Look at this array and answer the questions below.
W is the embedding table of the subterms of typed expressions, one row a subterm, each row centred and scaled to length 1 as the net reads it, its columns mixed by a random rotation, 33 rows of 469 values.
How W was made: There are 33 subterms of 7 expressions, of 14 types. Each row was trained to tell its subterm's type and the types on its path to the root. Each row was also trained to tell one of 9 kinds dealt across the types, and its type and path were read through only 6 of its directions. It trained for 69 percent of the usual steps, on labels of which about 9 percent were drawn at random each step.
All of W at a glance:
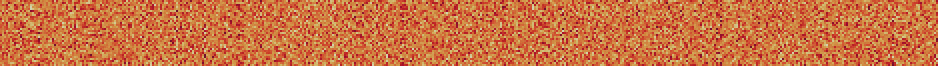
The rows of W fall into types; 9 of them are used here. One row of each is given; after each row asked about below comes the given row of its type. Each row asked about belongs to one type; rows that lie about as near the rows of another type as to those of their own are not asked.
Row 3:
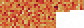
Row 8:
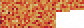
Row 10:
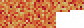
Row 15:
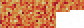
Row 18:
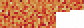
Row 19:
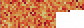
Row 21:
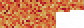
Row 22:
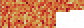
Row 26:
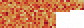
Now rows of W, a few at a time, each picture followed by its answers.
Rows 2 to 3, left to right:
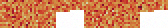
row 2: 3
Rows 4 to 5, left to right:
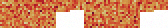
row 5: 15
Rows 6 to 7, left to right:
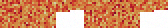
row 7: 26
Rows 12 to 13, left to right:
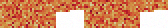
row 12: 3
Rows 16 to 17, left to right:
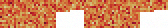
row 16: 19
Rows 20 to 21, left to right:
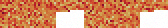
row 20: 19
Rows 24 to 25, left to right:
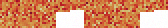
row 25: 8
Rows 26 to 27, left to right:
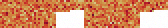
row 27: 22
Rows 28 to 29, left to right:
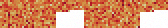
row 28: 22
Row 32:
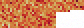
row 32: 10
